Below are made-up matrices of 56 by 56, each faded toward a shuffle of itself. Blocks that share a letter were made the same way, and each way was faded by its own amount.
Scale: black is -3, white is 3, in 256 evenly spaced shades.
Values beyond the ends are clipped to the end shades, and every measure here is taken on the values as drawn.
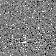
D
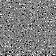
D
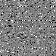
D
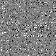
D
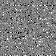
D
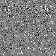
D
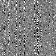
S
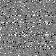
D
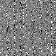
S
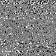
D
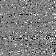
D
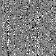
S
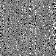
S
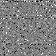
D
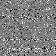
D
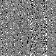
S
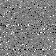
D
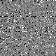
D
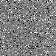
D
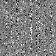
S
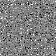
D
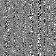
S
